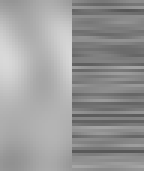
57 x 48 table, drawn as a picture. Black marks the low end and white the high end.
It is made of 1 by 2 panels. Panel 1,1: high, smooth. Panel 1,2: middling, streaked across.
